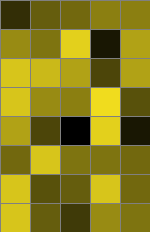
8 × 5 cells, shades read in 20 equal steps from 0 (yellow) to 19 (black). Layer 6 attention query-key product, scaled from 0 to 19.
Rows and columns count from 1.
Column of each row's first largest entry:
1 4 4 5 3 1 2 3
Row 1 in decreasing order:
15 11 10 8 8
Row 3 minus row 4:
0 -4 -3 13 -7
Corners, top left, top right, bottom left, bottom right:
15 8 2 9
